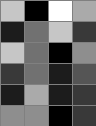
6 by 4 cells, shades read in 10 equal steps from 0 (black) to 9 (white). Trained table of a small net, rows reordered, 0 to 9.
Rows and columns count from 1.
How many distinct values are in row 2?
4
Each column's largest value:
7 6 9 6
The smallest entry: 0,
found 3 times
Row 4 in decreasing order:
4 3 2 1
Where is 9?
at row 1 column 3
